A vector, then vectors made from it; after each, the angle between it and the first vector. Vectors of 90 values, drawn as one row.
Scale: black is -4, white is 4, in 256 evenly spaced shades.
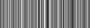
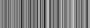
nearly opposite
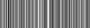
partly opposed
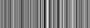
nearly opposite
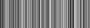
partly aligned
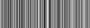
nearly opposite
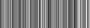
orthogonal
